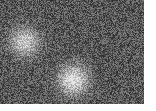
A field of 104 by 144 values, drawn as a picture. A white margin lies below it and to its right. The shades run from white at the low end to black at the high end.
There are two dips. The halves do not mirror each other. Overall the values sit about 60% of the way up the scale. The bottom middle is the ninth with the lowest average. No row or column stands out.
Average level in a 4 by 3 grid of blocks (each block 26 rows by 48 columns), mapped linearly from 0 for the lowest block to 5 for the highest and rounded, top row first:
555
055
425
505
